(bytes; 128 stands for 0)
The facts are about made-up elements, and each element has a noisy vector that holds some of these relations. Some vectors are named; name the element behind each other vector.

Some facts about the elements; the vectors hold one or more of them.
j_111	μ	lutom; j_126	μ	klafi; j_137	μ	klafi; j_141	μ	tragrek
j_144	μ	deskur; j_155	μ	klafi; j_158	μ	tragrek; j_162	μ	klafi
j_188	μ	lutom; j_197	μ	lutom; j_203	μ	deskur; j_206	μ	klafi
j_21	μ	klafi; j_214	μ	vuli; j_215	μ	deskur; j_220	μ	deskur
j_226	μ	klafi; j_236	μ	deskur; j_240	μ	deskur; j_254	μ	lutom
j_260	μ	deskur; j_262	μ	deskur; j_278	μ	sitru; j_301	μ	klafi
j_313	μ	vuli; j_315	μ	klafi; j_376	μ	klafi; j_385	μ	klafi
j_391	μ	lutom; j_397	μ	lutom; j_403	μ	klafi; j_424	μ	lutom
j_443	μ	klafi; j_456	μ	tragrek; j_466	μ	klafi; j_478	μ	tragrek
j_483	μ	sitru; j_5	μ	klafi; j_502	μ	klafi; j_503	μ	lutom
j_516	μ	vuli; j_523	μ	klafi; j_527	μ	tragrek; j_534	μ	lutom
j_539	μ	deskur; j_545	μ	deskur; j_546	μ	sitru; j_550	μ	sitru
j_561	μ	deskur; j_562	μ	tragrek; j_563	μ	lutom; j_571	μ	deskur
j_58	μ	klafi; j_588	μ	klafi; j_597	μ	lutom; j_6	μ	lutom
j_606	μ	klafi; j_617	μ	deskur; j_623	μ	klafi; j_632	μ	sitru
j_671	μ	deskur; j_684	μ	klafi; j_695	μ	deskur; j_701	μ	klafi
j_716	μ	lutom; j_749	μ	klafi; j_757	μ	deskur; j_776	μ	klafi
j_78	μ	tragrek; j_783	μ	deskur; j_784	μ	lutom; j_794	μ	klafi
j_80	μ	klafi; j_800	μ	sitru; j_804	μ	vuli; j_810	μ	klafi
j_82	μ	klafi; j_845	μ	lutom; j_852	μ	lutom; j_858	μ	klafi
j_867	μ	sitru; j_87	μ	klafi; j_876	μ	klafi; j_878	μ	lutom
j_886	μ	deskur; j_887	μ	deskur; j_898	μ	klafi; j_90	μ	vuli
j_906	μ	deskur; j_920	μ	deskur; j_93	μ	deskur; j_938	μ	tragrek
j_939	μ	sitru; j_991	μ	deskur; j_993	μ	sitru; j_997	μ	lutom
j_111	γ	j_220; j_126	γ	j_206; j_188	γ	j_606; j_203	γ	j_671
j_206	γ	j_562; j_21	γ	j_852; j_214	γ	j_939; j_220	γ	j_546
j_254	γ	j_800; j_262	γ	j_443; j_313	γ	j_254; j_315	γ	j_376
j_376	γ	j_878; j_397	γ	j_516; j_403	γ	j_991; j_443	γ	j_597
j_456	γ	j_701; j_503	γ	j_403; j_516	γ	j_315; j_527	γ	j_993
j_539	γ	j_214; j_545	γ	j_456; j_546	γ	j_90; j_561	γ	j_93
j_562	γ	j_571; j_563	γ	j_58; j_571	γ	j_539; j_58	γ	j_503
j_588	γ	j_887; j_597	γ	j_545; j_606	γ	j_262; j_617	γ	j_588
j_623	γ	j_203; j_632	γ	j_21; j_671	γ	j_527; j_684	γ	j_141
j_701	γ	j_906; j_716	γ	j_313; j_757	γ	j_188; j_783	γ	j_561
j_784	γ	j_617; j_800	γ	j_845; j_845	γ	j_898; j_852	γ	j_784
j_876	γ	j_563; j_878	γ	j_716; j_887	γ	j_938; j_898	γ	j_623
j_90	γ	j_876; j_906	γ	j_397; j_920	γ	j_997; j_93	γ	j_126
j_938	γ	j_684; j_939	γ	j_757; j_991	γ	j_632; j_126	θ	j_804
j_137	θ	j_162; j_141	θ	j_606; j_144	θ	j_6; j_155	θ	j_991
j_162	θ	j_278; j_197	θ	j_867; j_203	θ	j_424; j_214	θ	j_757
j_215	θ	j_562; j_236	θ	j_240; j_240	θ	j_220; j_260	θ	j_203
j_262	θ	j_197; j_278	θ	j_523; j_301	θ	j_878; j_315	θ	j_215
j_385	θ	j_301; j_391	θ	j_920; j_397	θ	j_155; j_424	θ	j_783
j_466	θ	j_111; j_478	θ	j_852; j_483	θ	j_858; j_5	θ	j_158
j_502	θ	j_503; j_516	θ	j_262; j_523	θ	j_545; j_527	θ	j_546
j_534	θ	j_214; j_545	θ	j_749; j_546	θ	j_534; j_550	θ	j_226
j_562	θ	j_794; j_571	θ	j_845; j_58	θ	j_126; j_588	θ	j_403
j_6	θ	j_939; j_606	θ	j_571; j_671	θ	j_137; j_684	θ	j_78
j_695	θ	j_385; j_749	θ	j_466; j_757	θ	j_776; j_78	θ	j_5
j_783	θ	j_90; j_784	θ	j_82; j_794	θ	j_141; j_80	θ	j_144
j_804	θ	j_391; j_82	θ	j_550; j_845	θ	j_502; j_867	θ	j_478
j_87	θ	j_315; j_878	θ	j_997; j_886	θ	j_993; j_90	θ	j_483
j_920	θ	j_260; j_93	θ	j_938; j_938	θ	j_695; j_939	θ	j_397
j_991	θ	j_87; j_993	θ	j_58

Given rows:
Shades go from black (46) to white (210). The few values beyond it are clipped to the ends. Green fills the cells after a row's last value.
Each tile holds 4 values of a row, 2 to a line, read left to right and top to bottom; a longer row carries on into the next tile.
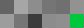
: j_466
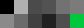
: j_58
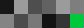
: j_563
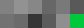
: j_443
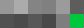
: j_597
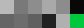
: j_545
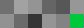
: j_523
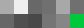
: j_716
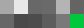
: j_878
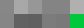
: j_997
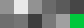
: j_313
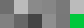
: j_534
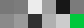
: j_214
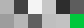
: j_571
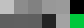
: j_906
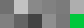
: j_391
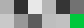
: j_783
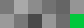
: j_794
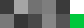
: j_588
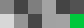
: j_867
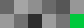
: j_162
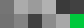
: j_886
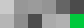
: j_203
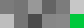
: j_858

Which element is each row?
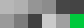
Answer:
j_671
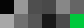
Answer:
j_876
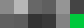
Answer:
j_701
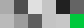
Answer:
j_561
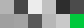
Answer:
j_539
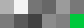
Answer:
j_254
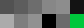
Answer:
j_220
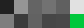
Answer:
j_21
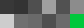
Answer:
j_632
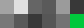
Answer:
j_315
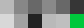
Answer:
j_800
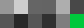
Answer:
j_397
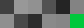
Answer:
j_80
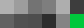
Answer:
j_456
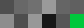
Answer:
j_991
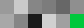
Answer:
j_527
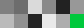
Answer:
j_206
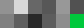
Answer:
j_376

